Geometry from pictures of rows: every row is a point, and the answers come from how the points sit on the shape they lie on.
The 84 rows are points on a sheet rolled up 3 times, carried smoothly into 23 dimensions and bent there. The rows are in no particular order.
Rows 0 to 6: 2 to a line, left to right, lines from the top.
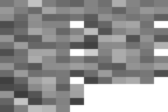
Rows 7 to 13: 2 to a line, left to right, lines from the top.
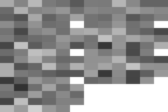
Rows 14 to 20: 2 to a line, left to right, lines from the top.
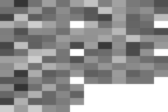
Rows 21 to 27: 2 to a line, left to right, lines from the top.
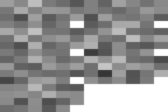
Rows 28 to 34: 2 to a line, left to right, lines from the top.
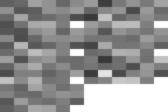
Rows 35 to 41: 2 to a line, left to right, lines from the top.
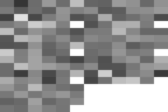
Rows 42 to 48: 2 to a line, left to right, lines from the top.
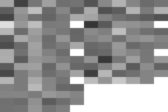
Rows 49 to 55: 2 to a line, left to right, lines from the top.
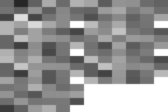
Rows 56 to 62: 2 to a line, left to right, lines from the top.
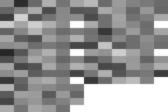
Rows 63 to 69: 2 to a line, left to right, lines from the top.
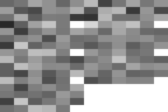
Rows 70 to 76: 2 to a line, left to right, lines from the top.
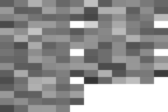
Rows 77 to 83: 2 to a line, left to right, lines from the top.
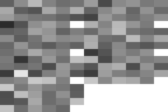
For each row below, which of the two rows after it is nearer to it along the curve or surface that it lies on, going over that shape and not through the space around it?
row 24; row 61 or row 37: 61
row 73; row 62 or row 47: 62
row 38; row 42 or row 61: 42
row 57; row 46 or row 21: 46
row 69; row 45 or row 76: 76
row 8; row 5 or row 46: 46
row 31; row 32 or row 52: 32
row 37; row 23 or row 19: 23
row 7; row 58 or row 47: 47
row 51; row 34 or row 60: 60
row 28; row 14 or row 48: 14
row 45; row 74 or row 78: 78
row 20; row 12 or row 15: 15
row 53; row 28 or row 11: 11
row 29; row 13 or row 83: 13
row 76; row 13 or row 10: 13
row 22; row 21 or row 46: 46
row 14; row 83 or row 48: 83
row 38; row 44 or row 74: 44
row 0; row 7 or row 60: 7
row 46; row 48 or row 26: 48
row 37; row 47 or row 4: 47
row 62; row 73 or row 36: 73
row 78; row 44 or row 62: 62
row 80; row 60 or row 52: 60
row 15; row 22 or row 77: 77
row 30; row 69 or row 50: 69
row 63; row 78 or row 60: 60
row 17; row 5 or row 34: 5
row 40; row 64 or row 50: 64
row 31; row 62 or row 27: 62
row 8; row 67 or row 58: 67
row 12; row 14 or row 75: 75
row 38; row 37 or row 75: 37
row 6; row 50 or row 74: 74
